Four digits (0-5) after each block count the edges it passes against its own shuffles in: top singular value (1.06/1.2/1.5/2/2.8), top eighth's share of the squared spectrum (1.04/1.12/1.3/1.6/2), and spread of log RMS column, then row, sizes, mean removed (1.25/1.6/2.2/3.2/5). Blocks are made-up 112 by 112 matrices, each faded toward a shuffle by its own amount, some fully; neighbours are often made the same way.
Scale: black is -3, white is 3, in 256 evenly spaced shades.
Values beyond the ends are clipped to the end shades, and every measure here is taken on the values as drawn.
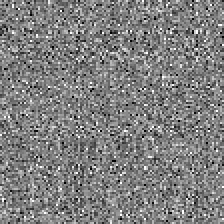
4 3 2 2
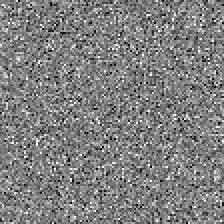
2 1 0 0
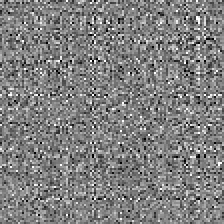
5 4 3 3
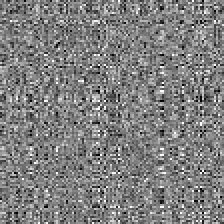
5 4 3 3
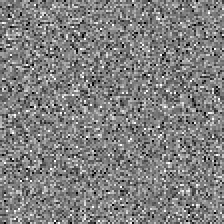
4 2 1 1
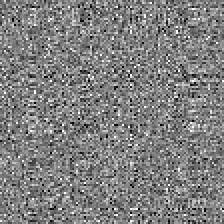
4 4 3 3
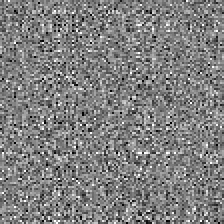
4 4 2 2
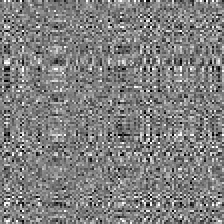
5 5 4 4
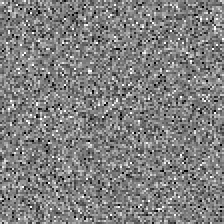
2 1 0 0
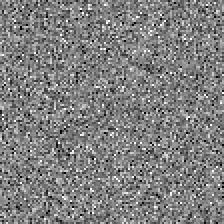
3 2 0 0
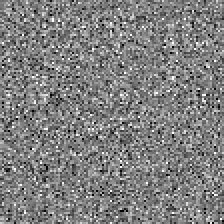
4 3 2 2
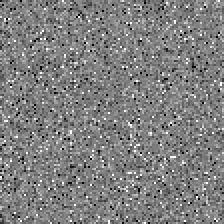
0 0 1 0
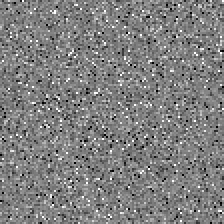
0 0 0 0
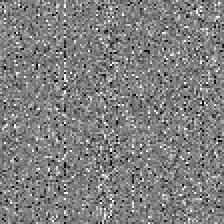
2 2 3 0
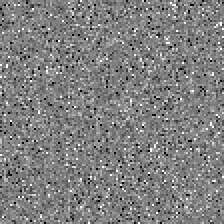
0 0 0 0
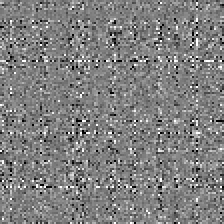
2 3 4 4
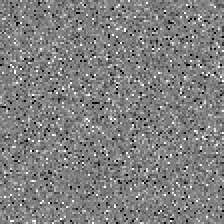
0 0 0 0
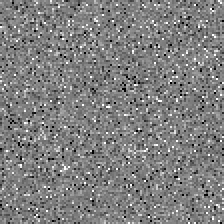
0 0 0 0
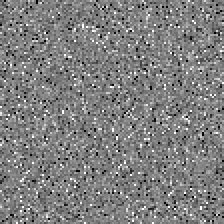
0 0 0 0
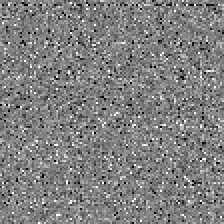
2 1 1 2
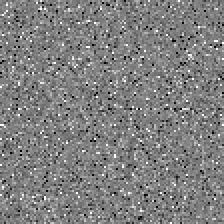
1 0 0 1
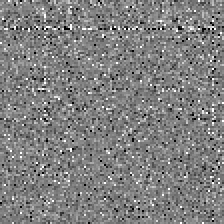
2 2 1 2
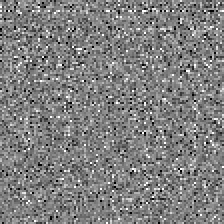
1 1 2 2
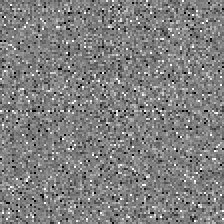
1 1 0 1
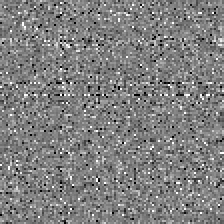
2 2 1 2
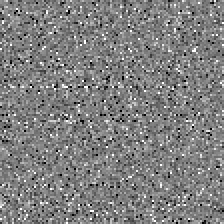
1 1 0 2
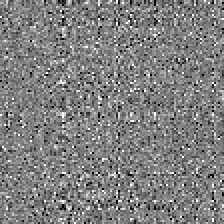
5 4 3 2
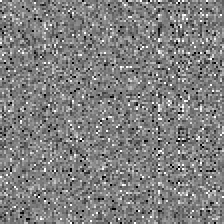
4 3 2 1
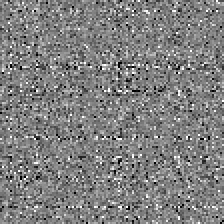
2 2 3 3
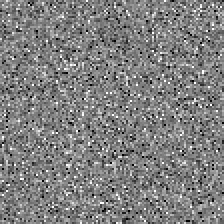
0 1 1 1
